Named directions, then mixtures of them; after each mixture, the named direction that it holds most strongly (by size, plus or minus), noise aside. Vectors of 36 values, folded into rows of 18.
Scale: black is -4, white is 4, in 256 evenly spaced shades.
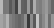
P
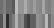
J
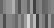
P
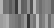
P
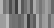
P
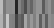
J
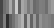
P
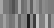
P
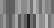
J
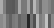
P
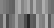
J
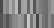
P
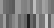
J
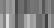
J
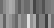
J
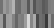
J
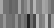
P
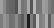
P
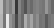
J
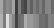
J
